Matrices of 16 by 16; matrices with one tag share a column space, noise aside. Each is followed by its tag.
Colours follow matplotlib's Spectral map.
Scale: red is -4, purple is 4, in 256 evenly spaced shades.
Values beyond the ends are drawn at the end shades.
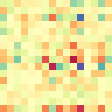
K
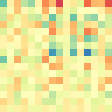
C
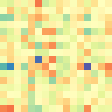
K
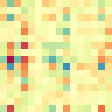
K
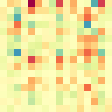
C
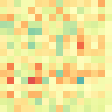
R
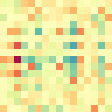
K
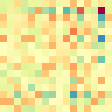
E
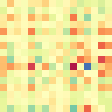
K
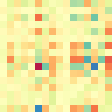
K
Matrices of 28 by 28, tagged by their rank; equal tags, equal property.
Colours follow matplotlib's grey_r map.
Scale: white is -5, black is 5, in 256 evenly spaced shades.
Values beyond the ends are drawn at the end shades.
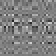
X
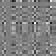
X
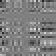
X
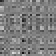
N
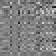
N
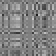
X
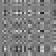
X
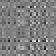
X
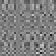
N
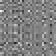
N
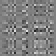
X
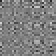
N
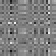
X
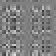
X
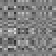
X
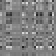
X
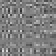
N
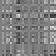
X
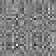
N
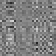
N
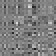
N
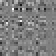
N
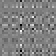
X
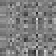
N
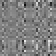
N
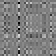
X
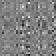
N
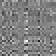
N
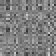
N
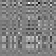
X
